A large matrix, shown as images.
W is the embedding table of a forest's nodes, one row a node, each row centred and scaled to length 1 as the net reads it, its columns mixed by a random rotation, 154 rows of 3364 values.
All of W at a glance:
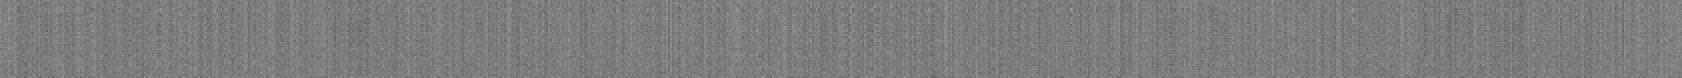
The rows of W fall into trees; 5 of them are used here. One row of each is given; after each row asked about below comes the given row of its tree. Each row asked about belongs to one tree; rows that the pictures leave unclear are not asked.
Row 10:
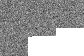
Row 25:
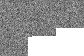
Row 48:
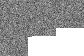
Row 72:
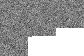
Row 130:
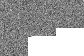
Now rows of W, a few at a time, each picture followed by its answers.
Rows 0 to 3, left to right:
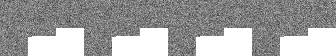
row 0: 25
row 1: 72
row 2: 72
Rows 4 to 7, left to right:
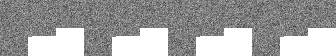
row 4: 10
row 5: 10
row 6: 72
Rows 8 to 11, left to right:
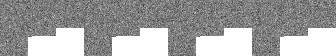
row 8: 48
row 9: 48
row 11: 10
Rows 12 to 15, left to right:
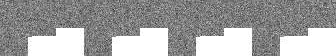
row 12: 25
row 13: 10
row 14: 48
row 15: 10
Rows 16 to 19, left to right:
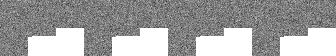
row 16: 72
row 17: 72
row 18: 72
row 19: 25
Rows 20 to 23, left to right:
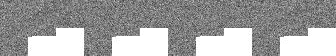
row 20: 25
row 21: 72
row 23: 25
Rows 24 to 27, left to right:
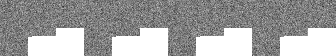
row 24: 10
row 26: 10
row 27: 72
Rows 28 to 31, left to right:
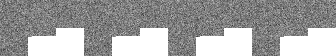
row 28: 10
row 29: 10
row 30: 48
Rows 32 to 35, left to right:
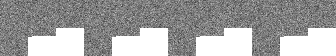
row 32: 48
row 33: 72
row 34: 48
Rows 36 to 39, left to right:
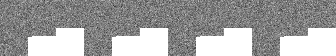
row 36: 72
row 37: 72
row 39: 10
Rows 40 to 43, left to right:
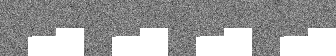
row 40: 72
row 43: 130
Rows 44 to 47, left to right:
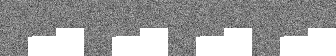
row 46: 72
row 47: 72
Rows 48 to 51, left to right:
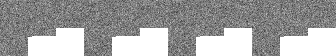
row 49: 10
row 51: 10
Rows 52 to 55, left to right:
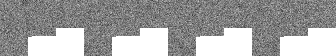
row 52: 130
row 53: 10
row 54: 72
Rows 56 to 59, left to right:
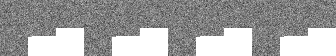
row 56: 10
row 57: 72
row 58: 72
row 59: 10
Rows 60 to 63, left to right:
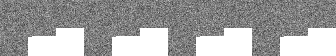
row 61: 10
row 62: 10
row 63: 10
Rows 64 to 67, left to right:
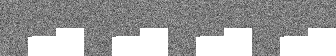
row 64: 48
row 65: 10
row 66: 72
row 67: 72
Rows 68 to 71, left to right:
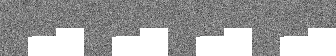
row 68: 130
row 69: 10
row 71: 25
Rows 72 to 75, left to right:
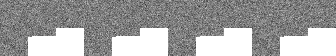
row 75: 72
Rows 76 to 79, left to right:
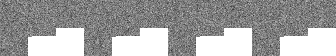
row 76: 10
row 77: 48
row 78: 10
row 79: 72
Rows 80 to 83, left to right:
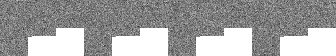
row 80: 48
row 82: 10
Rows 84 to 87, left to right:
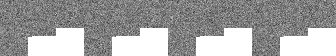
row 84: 25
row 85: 72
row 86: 25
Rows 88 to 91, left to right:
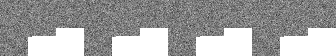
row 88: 72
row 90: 10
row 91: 72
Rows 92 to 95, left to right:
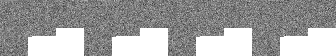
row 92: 10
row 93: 72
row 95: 48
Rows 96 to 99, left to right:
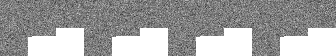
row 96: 48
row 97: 25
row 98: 72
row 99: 48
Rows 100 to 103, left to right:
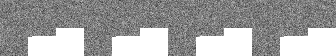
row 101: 48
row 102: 72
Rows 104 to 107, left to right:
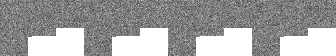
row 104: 48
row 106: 72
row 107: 10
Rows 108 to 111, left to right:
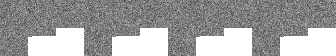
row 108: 10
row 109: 10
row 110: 130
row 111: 10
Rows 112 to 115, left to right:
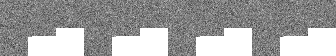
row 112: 72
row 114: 130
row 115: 130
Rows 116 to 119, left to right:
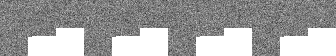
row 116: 25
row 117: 25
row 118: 10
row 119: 72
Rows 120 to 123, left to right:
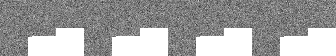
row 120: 72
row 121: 48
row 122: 72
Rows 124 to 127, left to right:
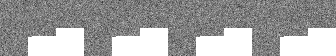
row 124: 130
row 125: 48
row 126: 72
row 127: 25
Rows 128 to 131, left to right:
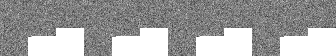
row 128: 130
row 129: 25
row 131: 72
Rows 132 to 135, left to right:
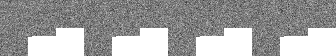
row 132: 25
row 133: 10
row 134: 48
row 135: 10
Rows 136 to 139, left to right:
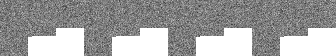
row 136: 10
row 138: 72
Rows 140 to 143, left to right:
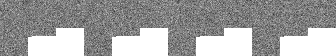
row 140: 130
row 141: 10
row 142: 25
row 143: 72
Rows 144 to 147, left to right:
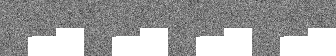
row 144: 25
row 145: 10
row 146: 130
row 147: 25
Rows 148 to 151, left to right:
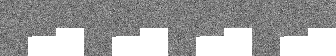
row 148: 72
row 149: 10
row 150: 48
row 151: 10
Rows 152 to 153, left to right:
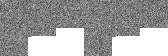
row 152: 130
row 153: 48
